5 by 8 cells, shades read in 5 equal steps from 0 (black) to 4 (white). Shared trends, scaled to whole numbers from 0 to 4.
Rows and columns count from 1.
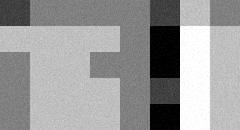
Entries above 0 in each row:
8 7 7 8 7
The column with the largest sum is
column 7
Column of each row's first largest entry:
7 7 7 7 7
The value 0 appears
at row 2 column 6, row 3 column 6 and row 5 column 6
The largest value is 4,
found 4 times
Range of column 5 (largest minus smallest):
0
